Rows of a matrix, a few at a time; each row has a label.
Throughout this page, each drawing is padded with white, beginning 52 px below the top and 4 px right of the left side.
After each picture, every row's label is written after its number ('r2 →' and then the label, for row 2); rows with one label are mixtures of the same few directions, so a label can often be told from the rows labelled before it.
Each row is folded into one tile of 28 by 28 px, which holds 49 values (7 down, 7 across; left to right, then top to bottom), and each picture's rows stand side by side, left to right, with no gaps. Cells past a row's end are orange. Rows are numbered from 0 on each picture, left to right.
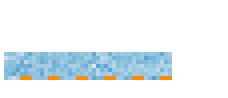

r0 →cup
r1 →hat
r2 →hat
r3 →hat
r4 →cup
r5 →cup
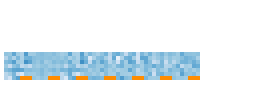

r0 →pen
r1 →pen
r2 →pen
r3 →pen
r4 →pen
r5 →hat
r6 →hat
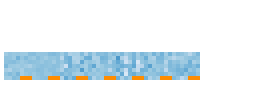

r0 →cup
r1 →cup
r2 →hat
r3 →hat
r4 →hat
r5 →hat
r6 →cup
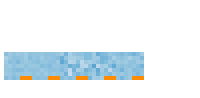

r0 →pen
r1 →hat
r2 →hat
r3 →hat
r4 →cup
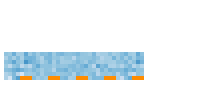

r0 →pen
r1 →hat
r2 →cup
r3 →hat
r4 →pen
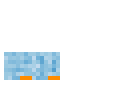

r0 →pen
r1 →hat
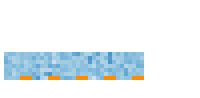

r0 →hat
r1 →pen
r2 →cup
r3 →pen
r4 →hat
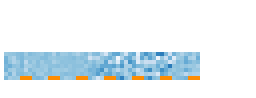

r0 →hat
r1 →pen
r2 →cup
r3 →cup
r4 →pen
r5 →cup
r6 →pen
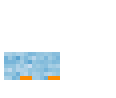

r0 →cup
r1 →pen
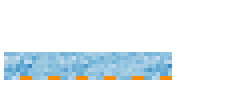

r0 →cup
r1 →pen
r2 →cup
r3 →cup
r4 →cup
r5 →cup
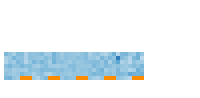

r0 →pen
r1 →pen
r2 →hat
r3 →cup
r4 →pen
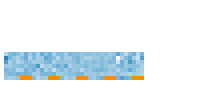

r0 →pen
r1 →hat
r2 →hat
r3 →pen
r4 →pen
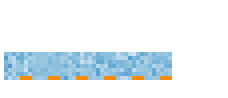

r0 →hat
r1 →cup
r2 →pen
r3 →hat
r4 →cup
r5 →hat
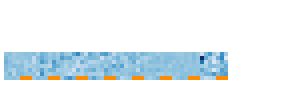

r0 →hat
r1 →hat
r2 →cup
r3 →cup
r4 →hat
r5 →pen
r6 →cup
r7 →pen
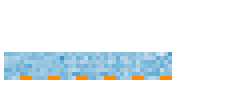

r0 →cup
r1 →cup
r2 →pen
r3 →pen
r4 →hat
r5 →cup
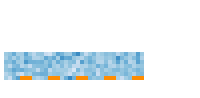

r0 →pen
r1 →cup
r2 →cup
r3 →hat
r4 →pen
